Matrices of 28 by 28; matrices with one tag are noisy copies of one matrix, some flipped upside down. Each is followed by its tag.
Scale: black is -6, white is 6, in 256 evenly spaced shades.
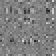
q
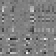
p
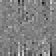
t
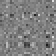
q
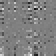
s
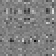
q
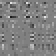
p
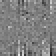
t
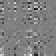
s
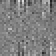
t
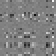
q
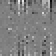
t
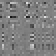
p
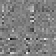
p
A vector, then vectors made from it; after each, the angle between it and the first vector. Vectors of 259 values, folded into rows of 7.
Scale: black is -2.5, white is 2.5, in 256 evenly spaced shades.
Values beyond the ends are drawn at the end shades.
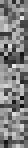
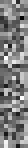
nearly opposite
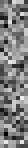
partly opposed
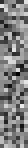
partly opposed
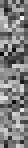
nearly parallel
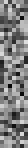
partly opposed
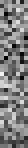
partly aligned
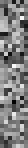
nearly parallel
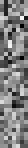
partly aligned
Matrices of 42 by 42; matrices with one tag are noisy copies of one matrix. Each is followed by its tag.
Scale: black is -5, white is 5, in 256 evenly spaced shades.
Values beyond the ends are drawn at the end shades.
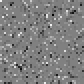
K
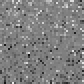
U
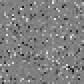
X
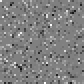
K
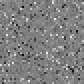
X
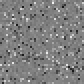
X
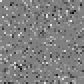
K
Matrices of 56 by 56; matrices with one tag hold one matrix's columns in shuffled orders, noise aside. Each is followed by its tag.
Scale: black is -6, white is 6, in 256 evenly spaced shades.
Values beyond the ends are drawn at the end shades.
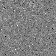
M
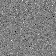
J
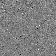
M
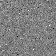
M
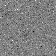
J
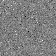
J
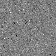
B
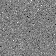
J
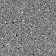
B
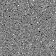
J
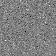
J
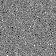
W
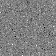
W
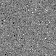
B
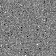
W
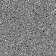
J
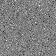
J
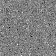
W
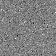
B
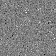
B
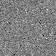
B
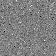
J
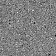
B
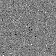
W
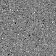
B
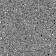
B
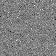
J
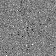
W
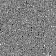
W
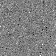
W
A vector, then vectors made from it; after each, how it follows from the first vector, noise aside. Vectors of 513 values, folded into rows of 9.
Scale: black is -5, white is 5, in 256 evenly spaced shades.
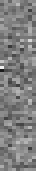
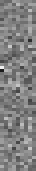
sign-scrambled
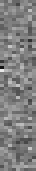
negated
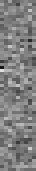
negated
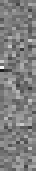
sign-scrambled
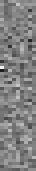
sign-scrambled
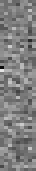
negated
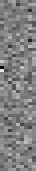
sign-scrambled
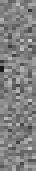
sign-scrambled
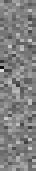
sign-scrambled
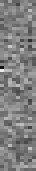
negated
